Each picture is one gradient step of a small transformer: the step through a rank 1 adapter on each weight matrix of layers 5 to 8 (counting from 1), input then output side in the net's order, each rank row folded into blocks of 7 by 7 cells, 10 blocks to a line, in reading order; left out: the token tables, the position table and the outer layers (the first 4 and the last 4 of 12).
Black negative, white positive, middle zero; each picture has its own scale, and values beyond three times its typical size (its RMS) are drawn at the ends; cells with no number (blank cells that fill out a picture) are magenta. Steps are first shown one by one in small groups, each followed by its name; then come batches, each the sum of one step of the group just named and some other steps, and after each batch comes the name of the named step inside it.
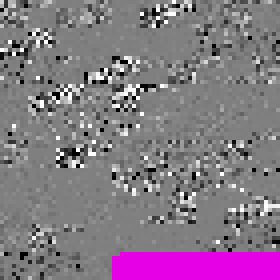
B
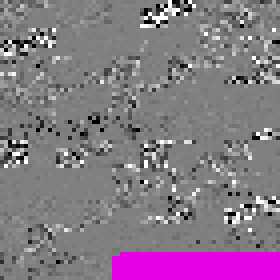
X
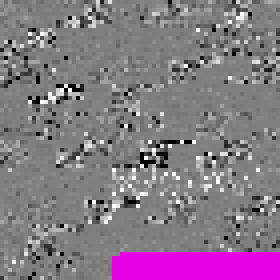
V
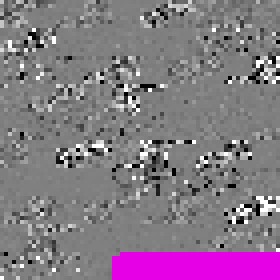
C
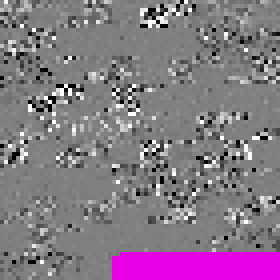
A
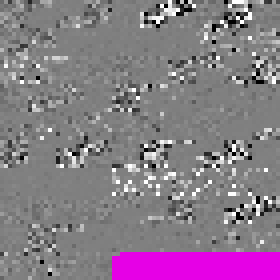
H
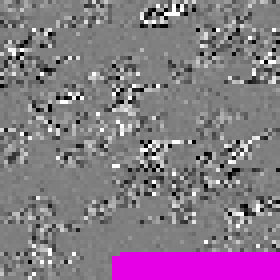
A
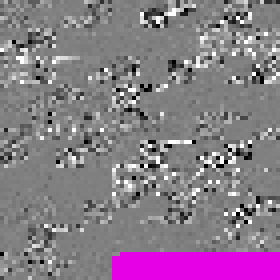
H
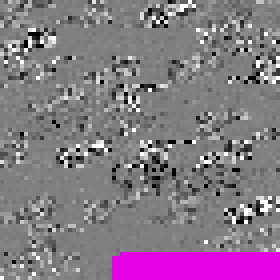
C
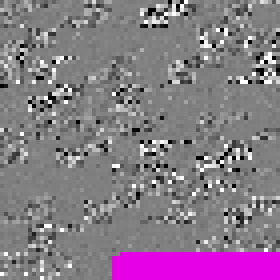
A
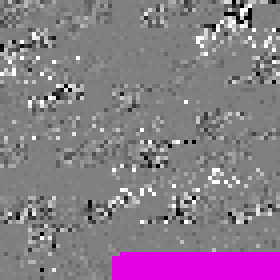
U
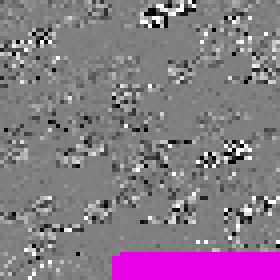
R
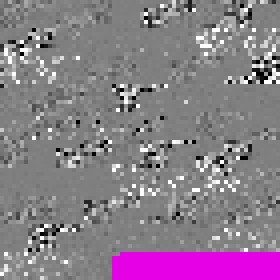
U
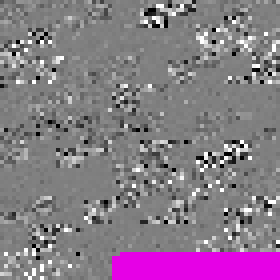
R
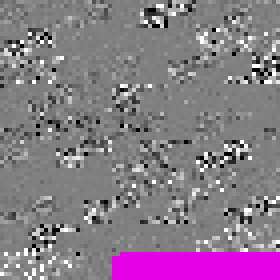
R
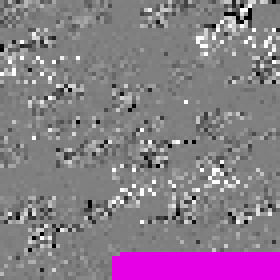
U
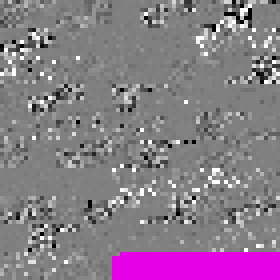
U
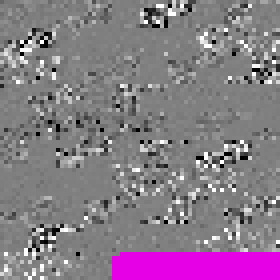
R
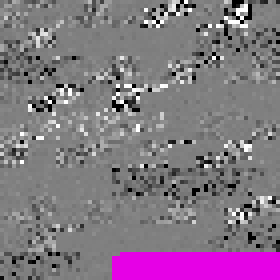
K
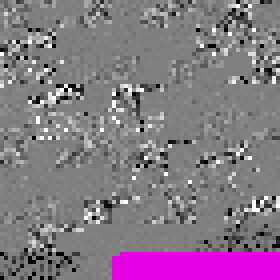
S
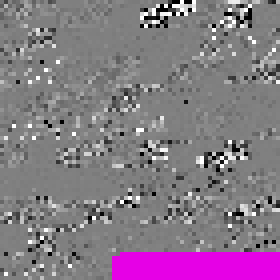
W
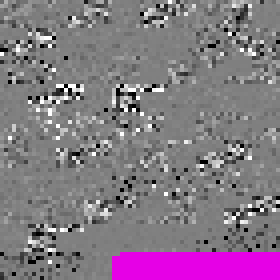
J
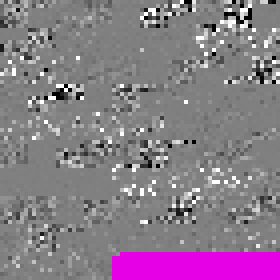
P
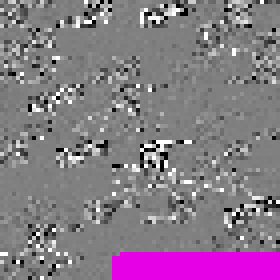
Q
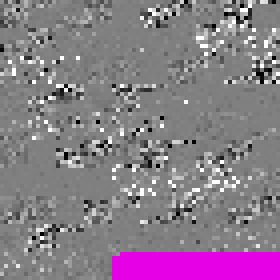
P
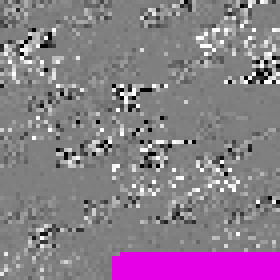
P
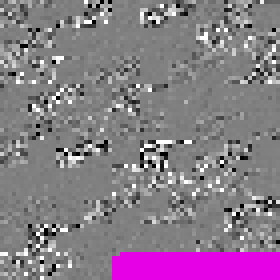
Q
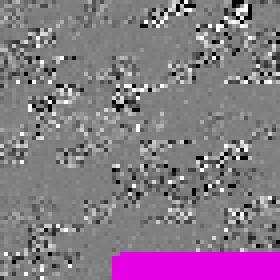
K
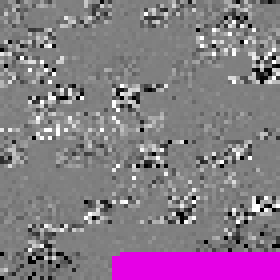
S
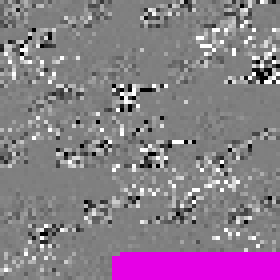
P
